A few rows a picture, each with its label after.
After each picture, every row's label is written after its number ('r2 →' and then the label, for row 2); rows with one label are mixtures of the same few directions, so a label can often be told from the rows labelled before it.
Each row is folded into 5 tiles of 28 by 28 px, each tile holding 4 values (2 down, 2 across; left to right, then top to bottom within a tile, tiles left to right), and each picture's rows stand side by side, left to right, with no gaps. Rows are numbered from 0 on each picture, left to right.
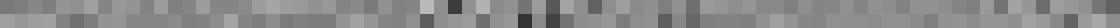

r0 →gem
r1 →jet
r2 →gem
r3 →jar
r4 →jar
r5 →gem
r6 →jet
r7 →jet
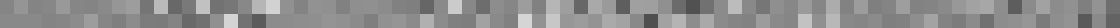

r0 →jet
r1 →jet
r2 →jet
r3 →jar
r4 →jet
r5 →jar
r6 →jet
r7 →jar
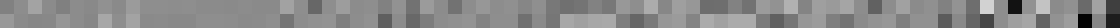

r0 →jar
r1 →gem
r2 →jar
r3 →jar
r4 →gem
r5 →gem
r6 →jar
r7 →jar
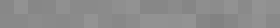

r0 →jet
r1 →gem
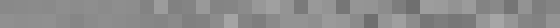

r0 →gem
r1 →jet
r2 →jet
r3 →gem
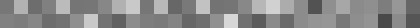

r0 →jet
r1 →jet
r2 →jar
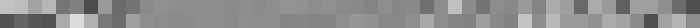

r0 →gem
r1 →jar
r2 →gem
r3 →jar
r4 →jet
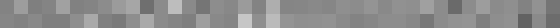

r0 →jet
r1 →jar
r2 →gem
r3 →jar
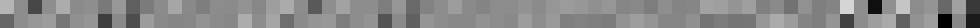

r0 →jar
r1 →jar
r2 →jar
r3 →jar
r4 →gem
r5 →gem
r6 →jar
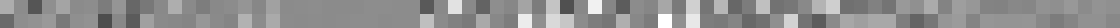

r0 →jar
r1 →jar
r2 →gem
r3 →jar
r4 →jar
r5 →jet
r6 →gem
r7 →gem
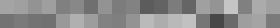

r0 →gem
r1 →gem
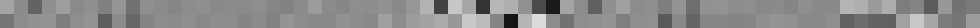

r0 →jar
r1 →jar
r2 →jar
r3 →jet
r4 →jar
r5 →gem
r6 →gem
